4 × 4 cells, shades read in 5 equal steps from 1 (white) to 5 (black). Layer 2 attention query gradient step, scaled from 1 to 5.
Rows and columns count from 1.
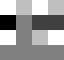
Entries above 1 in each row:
2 4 2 4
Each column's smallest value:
1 2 1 1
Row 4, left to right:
3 3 3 3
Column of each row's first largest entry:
2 1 2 1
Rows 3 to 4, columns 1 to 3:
1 3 2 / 3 3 3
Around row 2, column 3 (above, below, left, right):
1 2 3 4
